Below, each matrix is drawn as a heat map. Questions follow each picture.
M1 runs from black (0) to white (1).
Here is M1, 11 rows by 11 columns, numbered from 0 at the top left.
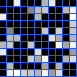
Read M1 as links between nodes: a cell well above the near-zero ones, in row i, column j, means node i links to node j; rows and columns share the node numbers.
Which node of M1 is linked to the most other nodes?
node 10
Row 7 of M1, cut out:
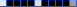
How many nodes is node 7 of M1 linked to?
3
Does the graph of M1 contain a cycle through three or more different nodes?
yes
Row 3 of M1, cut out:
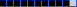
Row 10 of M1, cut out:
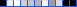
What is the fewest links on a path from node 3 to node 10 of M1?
1
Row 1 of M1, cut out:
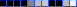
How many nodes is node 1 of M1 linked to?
5
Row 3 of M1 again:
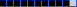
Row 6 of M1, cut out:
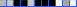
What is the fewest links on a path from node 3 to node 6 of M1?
2
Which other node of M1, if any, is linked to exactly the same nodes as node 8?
node 1
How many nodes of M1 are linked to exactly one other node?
1
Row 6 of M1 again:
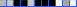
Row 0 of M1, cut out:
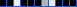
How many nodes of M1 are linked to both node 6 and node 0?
0
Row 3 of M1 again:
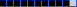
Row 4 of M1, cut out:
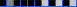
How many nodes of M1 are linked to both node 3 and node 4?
1
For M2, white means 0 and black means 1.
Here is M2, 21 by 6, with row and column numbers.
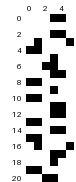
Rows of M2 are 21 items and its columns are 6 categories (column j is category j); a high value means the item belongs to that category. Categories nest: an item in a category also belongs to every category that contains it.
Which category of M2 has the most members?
3
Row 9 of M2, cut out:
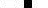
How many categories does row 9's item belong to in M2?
1
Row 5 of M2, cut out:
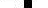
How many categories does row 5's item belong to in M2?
1
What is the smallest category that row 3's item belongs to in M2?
5
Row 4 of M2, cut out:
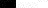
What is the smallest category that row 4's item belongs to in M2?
0
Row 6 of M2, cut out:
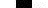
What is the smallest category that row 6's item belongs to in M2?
2
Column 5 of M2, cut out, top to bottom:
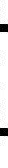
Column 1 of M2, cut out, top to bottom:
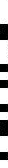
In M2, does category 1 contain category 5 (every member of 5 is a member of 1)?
yes
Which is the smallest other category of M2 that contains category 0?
1
